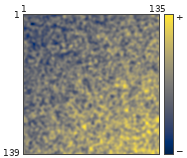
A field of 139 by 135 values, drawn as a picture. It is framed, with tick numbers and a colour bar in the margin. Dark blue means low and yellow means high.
Ninth with the highest average: bottom right. Ninth with the lowest average: top left. Slope: up to the bottom right. Stripes: none. Lone odd cells: none. Odd rows or columns: none. Grain: blotchy. Histogram: bell-shaped. Mirror symmetry: none.
